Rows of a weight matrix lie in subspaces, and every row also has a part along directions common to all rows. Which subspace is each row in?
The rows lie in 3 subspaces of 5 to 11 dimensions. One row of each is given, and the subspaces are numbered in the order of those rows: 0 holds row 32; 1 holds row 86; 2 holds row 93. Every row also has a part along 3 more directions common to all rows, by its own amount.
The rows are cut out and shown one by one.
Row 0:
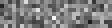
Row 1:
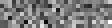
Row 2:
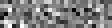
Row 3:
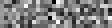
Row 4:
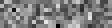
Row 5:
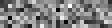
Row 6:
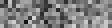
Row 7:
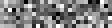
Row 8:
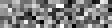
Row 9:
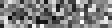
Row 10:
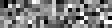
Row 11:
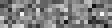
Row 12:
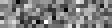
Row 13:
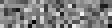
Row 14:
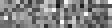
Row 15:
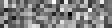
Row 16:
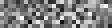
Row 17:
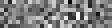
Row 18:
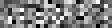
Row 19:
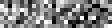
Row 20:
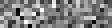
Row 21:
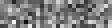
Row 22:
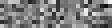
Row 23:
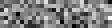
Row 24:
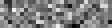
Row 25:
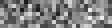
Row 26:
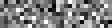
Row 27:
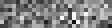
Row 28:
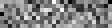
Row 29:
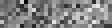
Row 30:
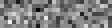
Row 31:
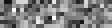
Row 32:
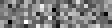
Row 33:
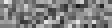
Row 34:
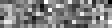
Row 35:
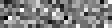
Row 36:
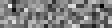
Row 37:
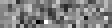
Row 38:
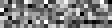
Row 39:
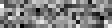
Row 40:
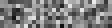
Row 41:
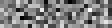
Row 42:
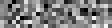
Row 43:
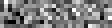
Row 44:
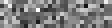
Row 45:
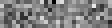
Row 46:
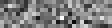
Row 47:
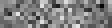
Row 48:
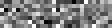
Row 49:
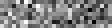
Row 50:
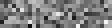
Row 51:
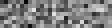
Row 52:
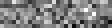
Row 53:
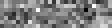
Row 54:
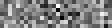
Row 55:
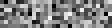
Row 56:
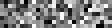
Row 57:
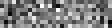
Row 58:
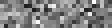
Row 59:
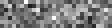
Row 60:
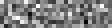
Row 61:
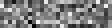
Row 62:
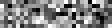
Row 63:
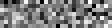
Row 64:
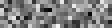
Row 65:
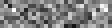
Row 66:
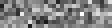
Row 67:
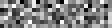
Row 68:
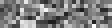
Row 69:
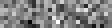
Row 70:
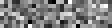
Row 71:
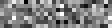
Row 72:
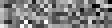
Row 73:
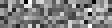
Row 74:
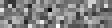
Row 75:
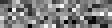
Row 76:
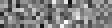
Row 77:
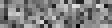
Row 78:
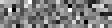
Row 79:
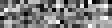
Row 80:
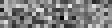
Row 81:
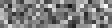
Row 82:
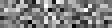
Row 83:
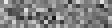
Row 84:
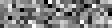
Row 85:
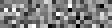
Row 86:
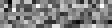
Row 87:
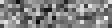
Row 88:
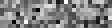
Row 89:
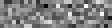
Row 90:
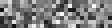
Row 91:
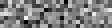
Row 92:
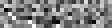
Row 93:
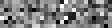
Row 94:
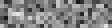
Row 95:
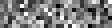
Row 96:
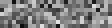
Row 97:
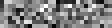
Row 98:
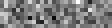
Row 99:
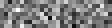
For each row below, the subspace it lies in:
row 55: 0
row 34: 0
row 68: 2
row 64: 1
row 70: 2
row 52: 0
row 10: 2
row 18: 0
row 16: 2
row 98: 1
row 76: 2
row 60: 2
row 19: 2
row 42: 0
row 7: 2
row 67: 0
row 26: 0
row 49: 2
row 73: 2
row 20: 0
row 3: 0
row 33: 1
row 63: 0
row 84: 0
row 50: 2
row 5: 2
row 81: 1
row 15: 2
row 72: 2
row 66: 2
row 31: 1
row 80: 0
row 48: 1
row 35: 2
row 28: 1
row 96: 0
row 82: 0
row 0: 2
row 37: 1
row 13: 0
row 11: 2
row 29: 2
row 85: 2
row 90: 2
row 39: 2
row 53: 0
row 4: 1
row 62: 2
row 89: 0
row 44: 1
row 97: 0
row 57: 0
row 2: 0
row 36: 1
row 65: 1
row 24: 1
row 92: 1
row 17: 2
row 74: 1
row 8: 0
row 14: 0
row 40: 0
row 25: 2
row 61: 0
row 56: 2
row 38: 2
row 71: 2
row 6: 0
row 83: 1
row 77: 1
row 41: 0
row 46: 2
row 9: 1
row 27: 2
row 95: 0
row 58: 2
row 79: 0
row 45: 0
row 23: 0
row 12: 1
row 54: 0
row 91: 0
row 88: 0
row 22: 0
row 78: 2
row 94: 1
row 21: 0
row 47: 0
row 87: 1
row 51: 2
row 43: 0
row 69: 0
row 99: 0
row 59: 2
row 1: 0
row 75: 2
